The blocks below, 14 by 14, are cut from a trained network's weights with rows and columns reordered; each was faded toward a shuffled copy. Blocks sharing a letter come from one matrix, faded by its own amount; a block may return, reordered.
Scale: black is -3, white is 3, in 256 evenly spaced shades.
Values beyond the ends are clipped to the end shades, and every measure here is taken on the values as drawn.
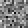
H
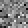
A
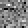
A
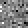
A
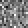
H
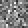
A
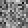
H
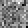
H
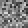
H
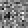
H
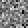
A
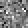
A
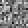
H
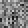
H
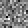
A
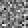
H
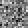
H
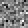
A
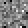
A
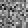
H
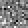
A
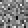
A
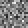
H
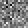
H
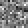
H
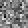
H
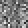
H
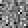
H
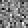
H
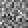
H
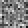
H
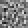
H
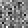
H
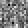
H
